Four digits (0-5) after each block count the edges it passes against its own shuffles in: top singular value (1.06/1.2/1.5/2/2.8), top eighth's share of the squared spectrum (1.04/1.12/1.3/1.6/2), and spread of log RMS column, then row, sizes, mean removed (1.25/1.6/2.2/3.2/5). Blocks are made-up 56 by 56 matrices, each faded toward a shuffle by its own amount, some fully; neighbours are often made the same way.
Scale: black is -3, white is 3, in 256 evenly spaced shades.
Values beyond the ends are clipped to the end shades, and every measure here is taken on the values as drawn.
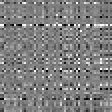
5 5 3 4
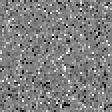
0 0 0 0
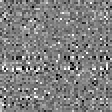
4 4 2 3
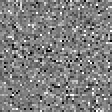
2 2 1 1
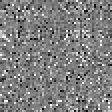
3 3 1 2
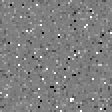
0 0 0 0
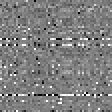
4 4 1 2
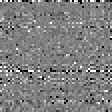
4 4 1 3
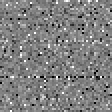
3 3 1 1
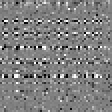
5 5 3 4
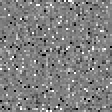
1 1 0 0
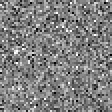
2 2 1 1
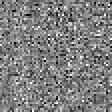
3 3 1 1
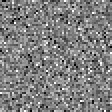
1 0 0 0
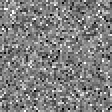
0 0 0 0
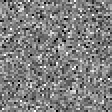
1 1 0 0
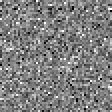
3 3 0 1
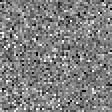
0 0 0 0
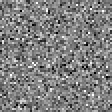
2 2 0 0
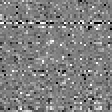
4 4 1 3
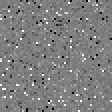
0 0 0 0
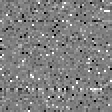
3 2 0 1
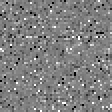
2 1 0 0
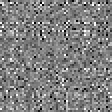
4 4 2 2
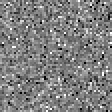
2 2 0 0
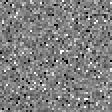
0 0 0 0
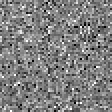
3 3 1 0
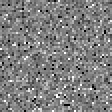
2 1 0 0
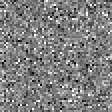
2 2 0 0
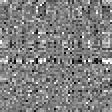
4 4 2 2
